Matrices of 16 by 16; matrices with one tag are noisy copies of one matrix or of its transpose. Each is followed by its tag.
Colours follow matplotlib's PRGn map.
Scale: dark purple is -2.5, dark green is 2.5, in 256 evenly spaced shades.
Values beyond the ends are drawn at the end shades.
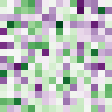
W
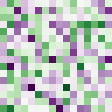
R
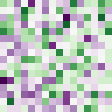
W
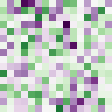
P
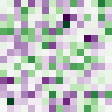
W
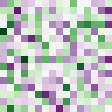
R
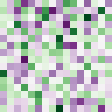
P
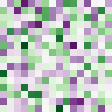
P
